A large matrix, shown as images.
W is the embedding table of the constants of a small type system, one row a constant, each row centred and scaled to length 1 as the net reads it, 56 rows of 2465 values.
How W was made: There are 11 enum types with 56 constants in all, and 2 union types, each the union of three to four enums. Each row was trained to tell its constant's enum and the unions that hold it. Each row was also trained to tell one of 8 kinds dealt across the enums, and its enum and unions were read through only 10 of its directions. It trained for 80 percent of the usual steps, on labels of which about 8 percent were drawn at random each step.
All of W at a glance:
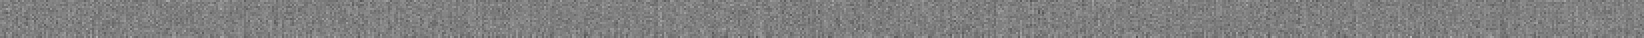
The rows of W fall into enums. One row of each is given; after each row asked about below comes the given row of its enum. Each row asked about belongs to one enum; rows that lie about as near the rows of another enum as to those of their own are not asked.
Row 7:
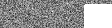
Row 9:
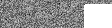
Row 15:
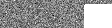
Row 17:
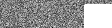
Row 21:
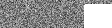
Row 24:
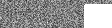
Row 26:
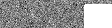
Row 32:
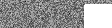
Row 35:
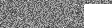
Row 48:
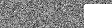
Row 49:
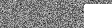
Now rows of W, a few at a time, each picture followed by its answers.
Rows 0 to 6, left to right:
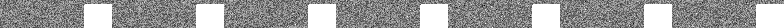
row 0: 7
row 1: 17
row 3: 7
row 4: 49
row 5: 35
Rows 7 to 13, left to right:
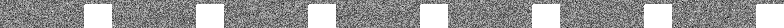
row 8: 32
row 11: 49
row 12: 26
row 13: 17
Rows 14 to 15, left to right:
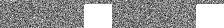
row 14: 17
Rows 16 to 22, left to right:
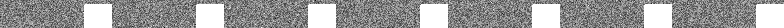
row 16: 35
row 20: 35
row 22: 17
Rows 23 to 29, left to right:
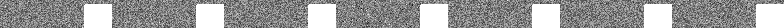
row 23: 24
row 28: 35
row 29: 17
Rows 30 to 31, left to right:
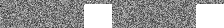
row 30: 21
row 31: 26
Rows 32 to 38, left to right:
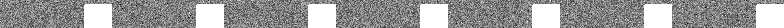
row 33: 7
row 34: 21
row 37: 7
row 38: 49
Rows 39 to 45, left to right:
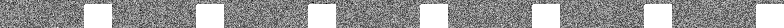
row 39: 32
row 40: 48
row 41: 15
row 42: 7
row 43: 26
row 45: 35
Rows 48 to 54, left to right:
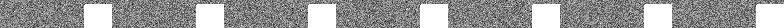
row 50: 26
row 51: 15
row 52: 21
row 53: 49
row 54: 49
